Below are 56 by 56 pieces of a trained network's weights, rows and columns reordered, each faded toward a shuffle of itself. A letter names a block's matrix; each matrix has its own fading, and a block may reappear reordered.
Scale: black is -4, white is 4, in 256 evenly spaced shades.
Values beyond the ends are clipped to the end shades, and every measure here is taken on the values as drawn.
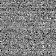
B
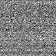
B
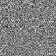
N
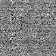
B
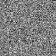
N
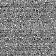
B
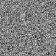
N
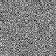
N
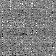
B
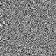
N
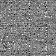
B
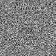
N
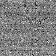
B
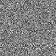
N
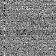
B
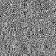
N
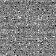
B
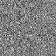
N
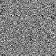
N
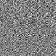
N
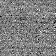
B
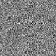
N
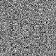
N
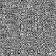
N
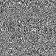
N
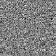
N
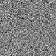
N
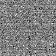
B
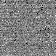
B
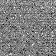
B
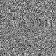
N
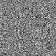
N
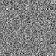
N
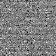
B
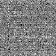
B
